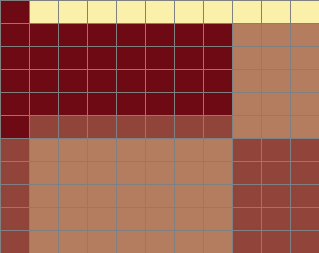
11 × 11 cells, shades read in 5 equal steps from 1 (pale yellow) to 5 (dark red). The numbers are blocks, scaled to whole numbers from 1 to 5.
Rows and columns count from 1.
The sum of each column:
50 40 40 40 40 40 40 40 36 36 36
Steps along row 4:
same same same same same same same down same same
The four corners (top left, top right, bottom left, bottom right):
5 1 4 4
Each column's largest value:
5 5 5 5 5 5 5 5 4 4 4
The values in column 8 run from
1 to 5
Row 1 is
5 1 1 1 1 1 1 1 1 1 1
